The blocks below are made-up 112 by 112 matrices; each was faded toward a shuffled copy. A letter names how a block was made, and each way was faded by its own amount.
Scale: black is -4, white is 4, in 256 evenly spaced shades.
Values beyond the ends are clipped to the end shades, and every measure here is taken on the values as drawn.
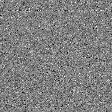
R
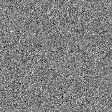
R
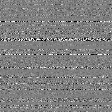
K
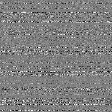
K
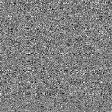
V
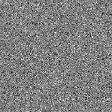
V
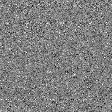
R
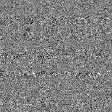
V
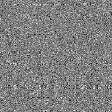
V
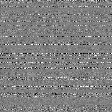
K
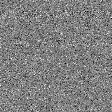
R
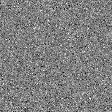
R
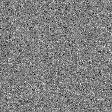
R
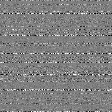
K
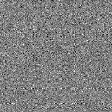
V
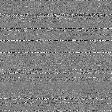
K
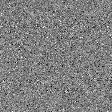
R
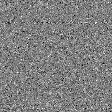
R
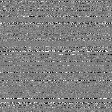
K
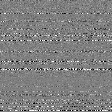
K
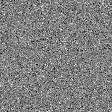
R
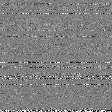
K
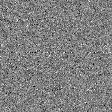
R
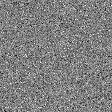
R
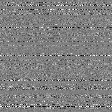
K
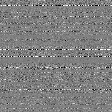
K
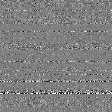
K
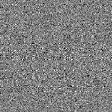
V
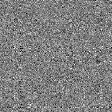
V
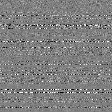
K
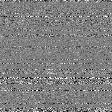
K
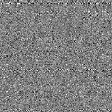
V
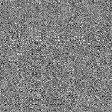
V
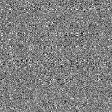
V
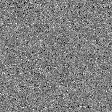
R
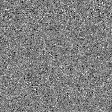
R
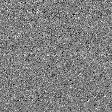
R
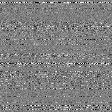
K
